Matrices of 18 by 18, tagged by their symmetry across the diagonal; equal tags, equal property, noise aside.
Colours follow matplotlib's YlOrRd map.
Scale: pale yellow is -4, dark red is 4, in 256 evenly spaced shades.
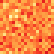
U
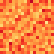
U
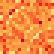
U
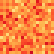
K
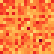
U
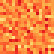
K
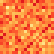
U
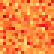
K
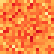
U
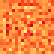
K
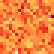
K
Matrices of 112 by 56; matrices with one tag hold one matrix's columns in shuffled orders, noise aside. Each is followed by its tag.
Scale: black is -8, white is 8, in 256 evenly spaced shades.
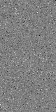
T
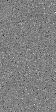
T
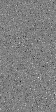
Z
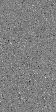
Z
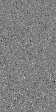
Z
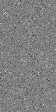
T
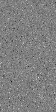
Z
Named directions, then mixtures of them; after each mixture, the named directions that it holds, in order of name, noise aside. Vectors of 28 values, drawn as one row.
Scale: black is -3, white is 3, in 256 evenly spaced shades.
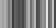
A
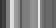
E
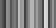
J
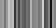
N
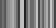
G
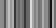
J, N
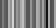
A, N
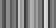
J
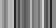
N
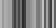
A, N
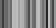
A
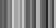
A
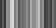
E, N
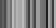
A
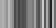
A, N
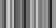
J, N
